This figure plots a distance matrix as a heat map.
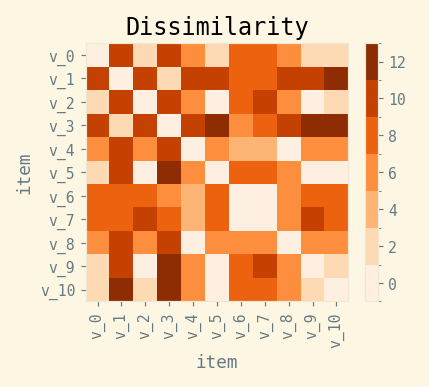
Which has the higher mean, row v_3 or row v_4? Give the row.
v_3
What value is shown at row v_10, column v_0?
2
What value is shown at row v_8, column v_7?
6
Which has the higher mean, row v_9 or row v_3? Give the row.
v_3
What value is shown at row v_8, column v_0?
6
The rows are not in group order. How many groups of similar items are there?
4
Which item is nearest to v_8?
v_4
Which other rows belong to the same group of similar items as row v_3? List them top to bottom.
v_1
